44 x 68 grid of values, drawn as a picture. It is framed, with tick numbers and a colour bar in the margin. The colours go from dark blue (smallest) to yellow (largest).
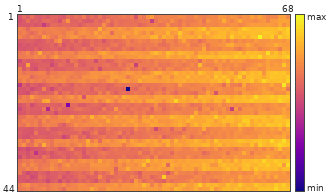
Average level on the scale: 70%. Slope: up to the right. Stripes: horizontal, repeating 8 times.
